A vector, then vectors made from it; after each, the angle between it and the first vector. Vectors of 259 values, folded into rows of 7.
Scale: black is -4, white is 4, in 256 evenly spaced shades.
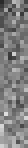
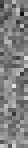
partly aligned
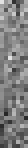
nearly opposite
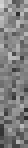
nearly opposite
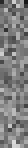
partly aligned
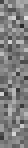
orthogonal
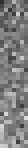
nearly parallel
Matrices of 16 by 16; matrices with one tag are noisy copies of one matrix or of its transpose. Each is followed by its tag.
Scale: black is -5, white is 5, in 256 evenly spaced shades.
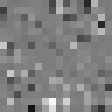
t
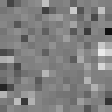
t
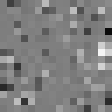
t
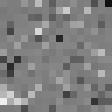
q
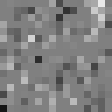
q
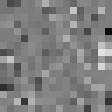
t
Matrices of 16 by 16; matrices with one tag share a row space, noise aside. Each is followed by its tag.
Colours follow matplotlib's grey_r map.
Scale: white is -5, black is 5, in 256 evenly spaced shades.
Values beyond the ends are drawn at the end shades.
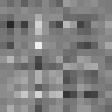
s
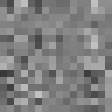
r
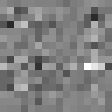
r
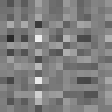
s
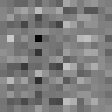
s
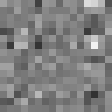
r
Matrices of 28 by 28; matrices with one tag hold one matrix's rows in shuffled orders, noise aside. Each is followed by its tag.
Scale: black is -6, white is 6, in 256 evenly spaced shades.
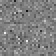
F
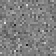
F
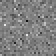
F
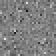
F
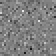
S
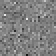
F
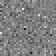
S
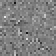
F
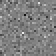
S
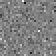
S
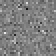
F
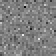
S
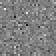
F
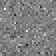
F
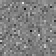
S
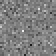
S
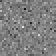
S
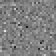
F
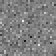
S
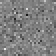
F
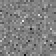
S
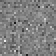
F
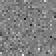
S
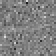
F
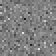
S
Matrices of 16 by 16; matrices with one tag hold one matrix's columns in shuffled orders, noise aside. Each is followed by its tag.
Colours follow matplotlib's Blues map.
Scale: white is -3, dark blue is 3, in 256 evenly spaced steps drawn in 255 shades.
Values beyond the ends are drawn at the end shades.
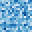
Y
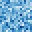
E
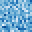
E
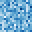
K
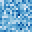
Y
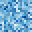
K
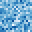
E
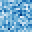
Y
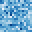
Y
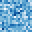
Y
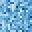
K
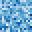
E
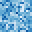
K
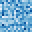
Y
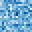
Y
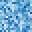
K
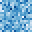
K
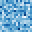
Y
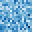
E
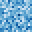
E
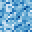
K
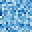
Y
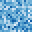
E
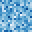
K
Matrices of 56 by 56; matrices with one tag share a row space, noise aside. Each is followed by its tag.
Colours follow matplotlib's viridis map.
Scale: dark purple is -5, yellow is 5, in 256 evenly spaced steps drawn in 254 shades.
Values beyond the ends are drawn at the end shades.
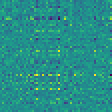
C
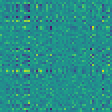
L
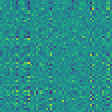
L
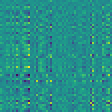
L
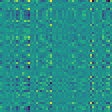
L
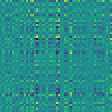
C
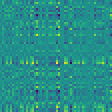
C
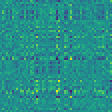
C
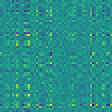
L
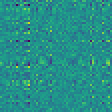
L
